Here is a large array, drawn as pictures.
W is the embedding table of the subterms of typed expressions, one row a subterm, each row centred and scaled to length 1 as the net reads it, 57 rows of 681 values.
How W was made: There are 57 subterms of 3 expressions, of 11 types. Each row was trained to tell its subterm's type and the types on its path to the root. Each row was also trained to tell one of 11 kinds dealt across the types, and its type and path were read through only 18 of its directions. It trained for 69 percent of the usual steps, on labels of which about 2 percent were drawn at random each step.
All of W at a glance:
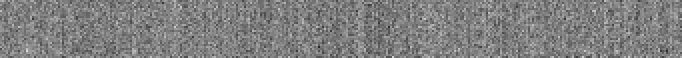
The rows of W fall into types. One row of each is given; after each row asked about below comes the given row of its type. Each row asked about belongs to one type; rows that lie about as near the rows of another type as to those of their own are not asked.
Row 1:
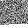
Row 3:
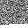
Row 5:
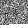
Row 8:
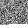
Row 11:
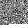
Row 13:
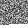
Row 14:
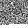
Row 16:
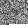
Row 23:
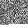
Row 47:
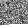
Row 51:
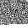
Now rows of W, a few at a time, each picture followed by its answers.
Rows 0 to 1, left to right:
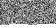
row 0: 23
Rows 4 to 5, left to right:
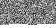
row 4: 16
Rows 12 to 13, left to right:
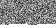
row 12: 14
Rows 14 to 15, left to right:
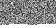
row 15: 13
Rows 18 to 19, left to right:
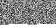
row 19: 23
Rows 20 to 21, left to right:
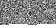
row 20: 23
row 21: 5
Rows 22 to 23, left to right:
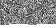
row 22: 5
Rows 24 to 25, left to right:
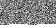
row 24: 14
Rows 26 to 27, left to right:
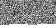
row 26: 3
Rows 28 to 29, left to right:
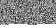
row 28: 14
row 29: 16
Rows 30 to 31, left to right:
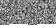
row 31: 47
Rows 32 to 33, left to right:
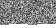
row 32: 23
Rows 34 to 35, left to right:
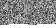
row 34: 23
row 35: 14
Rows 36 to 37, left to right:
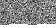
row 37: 5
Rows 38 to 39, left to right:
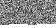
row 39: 16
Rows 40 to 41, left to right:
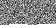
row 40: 3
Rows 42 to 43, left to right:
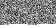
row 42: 16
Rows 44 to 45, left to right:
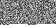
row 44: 13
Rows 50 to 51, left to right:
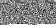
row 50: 47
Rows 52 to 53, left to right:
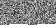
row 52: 3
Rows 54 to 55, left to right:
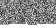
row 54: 8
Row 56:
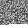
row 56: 16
